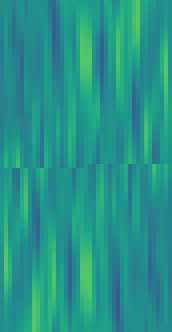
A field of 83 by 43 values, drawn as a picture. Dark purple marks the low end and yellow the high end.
Average level on the scale: 50%. Symmetry: a half turn. Grain: streaks running down.
